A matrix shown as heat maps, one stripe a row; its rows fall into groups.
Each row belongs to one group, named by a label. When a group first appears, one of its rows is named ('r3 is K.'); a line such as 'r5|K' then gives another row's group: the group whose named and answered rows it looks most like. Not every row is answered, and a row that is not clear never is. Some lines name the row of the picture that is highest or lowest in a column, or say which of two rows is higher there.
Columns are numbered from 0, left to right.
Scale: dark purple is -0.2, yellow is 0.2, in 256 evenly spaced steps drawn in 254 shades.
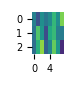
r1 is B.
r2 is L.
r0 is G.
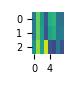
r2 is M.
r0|B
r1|B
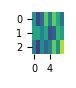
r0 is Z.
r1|M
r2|G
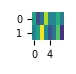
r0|Z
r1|L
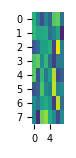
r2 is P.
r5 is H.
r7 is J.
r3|M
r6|P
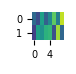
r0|G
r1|P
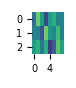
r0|B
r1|Z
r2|M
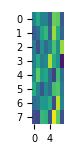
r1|H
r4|M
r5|Z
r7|H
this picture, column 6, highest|6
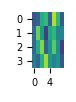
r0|H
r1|B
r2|L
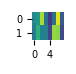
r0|L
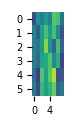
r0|H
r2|P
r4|J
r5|J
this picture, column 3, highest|2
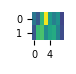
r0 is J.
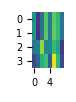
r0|Z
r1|Z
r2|L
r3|H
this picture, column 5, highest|3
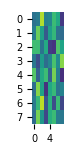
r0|L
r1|B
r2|M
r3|G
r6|L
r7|B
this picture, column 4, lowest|2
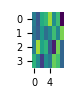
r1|G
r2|M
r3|Z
